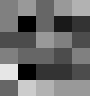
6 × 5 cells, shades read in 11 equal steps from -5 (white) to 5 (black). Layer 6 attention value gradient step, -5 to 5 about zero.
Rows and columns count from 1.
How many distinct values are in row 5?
4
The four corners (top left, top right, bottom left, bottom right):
0 -2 1 -1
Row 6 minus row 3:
-1 -5 -1 -1 -3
